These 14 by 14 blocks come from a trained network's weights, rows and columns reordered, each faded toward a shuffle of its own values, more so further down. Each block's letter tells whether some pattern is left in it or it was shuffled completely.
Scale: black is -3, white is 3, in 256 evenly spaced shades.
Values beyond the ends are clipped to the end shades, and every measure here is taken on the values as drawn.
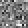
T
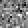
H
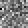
H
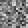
T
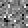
H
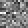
T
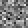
T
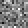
H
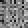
T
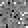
H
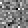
H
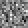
H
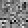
T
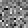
T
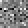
T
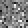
H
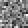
H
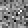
H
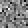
H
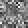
T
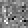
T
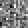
T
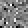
T
